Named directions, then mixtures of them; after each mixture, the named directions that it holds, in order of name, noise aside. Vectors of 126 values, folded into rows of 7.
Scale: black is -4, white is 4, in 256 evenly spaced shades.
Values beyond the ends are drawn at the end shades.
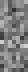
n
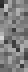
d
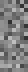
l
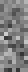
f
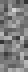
f, n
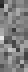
d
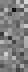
f, l, n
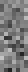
f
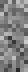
d, f, l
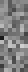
f, n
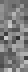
f, l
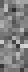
d, n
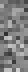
f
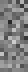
l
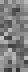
f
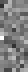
d, f, n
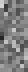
d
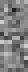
f, n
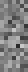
l, n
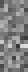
d, l, n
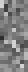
d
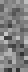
f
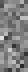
d, f, l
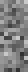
f, n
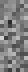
f, l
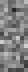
f, n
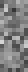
d, f, n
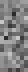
f, l, n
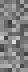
f, l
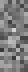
d, l, n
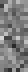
d, f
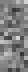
f, n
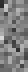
d
